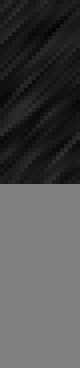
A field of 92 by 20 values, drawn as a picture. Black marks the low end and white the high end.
It is made of 2 by 1 panels. Panel 1,1: very low, slanting up to the right, faint in contrast. Panel 2,1: middling, flat.
